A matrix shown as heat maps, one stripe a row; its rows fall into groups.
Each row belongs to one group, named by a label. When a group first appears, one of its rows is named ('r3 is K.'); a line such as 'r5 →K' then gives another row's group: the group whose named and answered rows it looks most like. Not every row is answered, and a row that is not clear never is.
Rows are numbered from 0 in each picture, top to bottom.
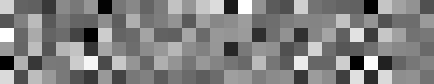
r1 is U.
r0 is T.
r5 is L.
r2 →L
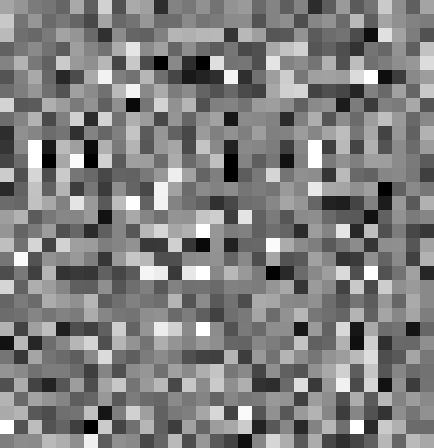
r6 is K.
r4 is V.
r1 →L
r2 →T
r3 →K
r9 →U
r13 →U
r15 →T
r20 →L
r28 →L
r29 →T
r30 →L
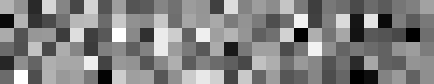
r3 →U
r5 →T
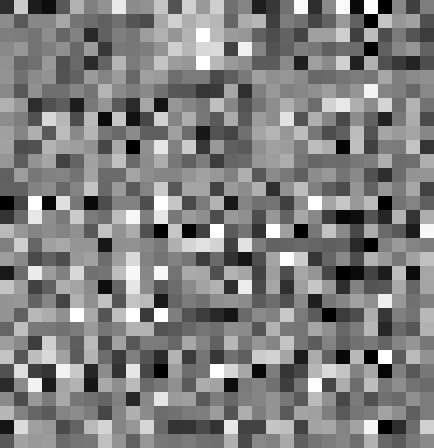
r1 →T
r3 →T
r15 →K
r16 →V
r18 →K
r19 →K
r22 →K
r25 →L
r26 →V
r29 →T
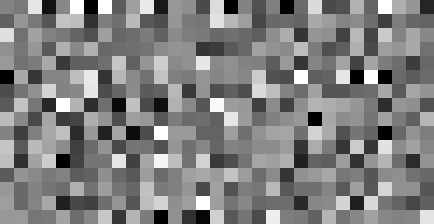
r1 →V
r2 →L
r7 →V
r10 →L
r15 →V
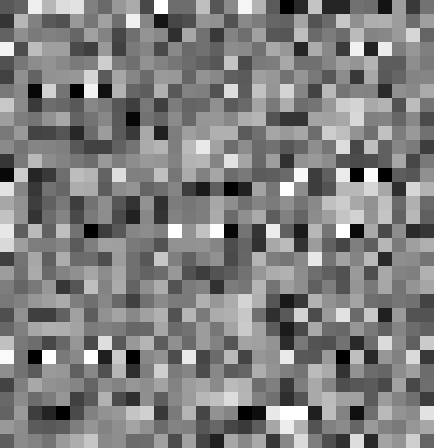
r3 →L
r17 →L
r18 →U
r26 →U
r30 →K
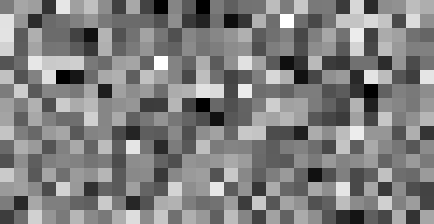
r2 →L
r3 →L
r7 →V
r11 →V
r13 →V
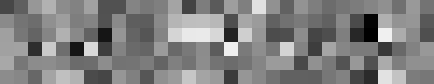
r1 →T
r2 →T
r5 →T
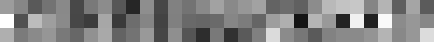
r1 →L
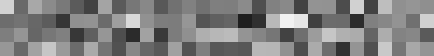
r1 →K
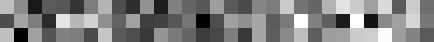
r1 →V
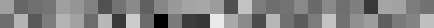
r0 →T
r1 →V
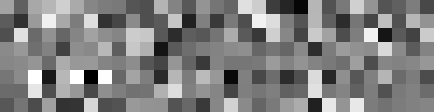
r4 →V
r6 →U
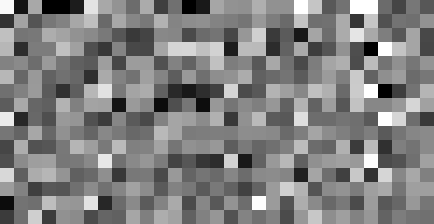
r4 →V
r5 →L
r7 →V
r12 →L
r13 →K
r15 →U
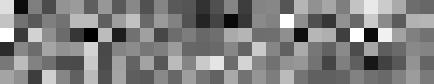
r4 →T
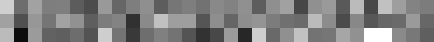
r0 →L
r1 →U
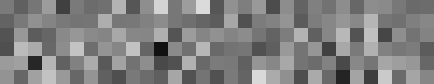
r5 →L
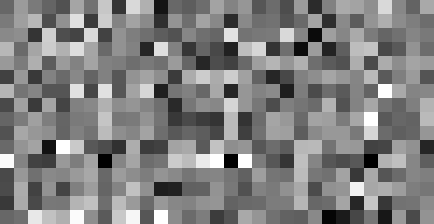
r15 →K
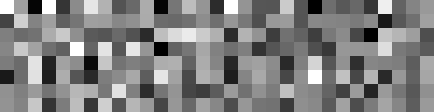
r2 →T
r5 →U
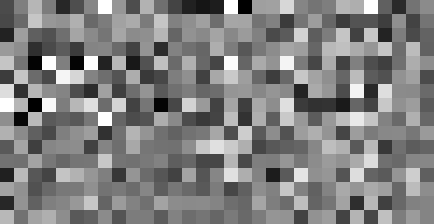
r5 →V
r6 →L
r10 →V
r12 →V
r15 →L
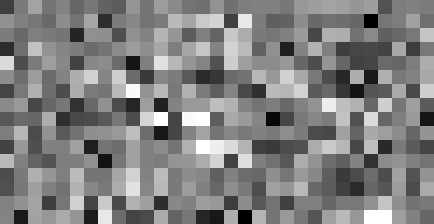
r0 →U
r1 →T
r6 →K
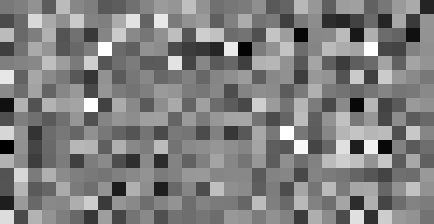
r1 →K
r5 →L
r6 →U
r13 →V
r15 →L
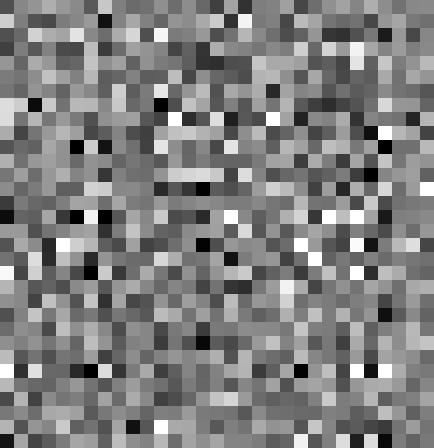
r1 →T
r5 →L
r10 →U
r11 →L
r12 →T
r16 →T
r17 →V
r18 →U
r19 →L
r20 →K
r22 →U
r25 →T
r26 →L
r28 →V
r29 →T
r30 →U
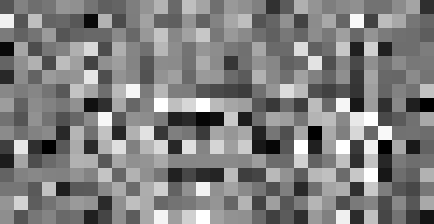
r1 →L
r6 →K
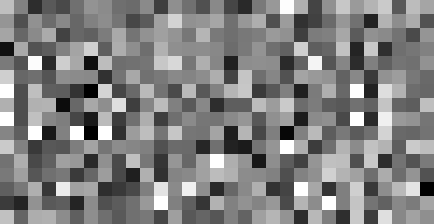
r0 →K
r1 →T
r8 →L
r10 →K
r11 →V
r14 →U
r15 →L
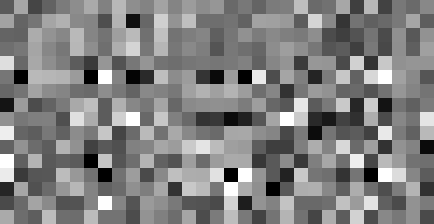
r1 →U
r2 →K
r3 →K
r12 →T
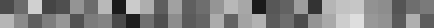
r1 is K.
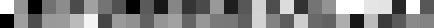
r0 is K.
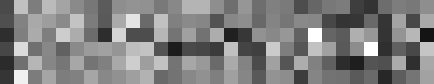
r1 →K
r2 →U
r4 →K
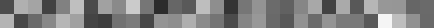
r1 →T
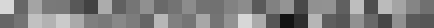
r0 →L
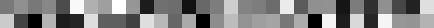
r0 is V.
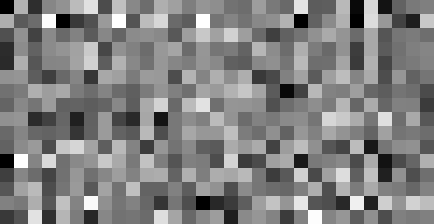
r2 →V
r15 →U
